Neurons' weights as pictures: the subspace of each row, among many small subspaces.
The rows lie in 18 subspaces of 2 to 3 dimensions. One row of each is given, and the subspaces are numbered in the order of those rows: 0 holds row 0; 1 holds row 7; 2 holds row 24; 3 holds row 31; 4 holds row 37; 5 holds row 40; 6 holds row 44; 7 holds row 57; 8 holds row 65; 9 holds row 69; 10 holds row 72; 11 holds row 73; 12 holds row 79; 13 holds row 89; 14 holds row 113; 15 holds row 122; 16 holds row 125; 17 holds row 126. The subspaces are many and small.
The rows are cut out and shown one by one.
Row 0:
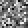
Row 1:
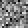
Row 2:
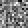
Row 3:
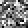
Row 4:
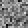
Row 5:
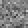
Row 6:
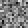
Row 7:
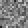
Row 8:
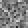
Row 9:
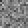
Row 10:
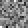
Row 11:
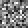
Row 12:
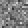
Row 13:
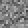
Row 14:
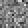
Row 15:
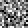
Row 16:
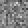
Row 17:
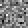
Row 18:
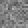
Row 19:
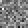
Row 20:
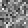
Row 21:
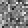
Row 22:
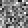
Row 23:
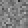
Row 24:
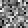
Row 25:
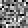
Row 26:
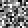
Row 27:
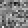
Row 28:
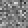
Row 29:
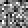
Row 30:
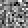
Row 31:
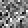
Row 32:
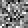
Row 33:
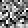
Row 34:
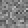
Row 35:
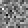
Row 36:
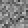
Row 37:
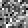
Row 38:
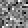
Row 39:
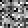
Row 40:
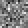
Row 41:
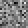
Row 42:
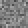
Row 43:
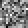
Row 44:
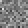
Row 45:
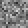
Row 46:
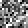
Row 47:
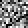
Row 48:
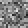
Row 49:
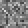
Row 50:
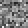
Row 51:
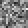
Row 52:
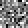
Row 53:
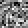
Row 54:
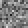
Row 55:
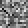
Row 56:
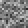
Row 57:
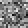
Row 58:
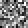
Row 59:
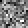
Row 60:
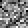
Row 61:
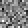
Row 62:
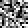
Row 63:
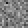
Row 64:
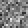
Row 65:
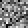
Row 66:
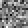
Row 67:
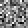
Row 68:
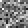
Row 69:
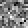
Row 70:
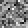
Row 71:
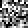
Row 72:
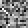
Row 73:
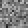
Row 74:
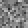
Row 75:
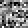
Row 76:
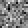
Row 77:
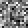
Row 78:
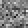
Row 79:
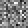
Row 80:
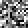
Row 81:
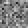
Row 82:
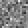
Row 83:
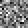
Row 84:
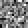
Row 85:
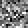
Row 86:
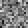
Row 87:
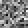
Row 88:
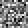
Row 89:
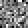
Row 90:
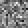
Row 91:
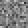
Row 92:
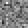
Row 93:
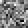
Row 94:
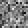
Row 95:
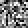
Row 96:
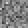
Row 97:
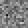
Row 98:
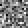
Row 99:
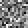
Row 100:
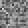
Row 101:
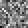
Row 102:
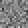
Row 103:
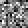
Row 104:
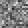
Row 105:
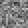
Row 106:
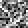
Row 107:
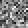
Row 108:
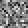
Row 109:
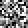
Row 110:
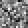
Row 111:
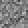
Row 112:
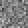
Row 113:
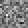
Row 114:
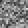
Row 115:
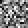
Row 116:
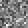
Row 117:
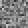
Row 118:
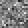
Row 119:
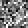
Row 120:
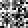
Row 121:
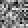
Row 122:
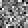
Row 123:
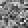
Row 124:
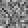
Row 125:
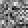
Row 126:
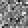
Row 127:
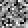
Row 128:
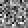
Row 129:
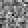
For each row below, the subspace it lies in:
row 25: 10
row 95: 15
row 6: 2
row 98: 14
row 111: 17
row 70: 0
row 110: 9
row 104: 16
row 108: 13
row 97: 14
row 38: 16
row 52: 13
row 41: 12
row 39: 7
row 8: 9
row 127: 0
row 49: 13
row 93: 0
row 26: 2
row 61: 6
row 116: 7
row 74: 9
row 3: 0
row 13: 17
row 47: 8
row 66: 11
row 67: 6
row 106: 9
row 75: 11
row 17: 14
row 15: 12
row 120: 7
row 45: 7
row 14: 13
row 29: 2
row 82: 16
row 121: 5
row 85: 5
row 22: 15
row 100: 10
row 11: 12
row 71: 11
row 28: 12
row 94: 17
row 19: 6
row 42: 10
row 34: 3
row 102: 6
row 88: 10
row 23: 0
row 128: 6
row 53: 4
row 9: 7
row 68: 8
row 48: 7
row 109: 1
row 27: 11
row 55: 10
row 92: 12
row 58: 1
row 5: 5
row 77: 3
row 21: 17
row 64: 3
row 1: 16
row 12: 16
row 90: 15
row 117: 10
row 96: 12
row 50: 11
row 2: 15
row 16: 15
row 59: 0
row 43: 4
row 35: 14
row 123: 9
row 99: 8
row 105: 4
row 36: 17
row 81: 2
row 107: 3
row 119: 7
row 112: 14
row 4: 4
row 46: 4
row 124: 13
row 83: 6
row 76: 5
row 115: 14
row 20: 7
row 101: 13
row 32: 5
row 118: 8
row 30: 15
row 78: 5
